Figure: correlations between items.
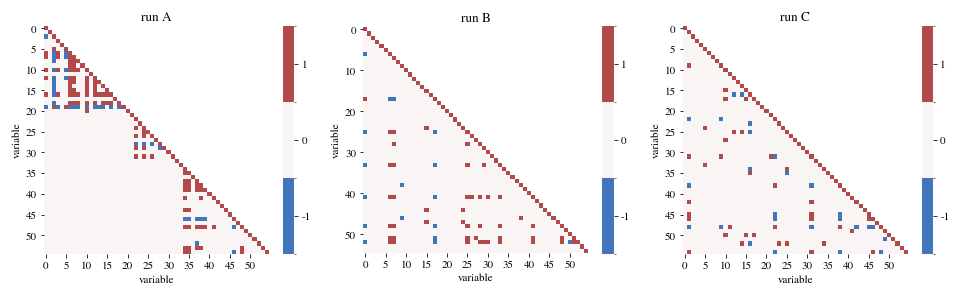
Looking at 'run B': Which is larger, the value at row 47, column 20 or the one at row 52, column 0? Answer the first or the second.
the first
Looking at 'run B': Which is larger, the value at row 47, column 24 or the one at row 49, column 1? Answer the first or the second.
the first
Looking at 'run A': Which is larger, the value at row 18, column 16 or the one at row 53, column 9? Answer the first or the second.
the first
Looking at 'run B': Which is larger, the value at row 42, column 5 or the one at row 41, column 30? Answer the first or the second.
the second
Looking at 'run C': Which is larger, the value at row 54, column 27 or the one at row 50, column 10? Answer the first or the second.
the second
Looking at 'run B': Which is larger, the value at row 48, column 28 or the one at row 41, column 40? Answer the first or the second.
the first
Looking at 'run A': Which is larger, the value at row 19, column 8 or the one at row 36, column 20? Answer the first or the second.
the second
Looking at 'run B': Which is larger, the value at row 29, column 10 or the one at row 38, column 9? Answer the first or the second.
the first
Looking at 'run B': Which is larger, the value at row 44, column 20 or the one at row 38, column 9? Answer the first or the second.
the first
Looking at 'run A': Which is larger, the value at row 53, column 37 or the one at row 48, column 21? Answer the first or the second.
the first
